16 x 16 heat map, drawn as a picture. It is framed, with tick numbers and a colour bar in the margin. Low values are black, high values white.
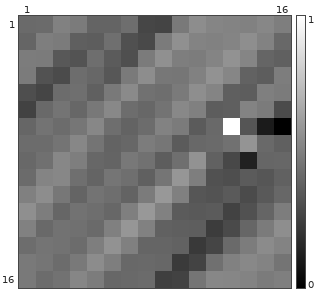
Roughest part: middle right. Slope: none. Ninth with the lowest average: middle right. Mirror symmetry: none. Odd patch: rougher, in the middle right. Histogram: heavy tails on both sides. Grain: diagonal, up to the right.
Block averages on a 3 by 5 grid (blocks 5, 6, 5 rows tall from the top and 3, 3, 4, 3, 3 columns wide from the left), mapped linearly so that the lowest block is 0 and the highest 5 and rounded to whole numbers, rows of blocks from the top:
22353
33320
34214
